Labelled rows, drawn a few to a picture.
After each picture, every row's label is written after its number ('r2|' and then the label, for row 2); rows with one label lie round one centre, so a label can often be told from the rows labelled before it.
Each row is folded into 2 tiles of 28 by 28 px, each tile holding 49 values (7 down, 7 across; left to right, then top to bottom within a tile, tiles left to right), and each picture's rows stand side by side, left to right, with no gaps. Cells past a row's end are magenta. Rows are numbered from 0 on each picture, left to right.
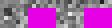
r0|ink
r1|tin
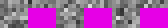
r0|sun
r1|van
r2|ink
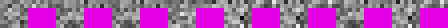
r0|van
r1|sun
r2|sun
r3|tin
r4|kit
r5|kit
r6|sun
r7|kit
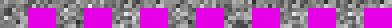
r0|ink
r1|van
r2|tin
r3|van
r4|sun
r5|tin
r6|tin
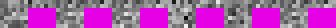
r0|sun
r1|tin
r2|tin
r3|kit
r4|ink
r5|tin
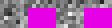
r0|ink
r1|tin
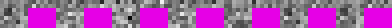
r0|ink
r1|tin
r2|kit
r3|tin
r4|sun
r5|ink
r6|ink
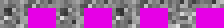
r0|ink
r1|ink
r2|ink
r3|tin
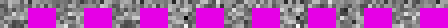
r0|sun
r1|tin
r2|sun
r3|kit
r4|van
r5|kit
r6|ink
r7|tin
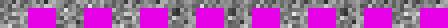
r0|tin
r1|van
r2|tin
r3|ink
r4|ink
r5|tin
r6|ink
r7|tin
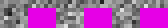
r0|ink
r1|tin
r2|van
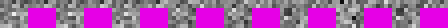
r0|tin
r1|tin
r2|tin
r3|van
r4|van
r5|ink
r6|kit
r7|ink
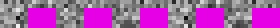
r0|kit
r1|van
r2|sun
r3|kit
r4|sun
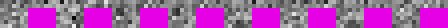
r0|tin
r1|kit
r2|ink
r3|ink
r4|sun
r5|tin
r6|sun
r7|van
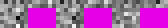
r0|kit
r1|kit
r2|tin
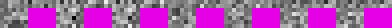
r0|sun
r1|kit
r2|kit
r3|ink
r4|van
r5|tin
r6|tin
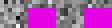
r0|kit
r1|ink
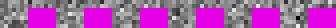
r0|sun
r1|tin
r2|van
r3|ink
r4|van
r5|kit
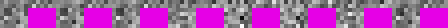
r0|ink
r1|ink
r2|ink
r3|tin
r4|kit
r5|kit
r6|tin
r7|ink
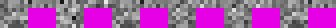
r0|sun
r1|kit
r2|sun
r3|van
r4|van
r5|sun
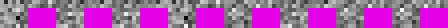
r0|kit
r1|tin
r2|tin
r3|kit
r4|van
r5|tin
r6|van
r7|van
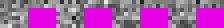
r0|tin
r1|kit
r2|sun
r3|sun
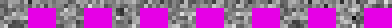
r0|sun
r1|van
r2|ink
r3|tin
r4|tin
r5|sun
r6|kit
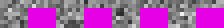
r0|van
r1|sun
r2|ink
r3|tin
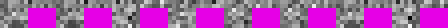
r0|sun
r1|sun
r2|kit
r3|tin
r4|van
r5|van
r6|sun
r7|kit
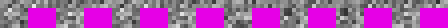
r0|van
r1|tin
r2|van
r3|tin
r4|sun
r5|ink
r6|ink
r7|tin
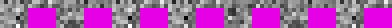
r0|kit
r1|sun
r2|kit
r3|kit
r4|ink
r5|sun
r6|kit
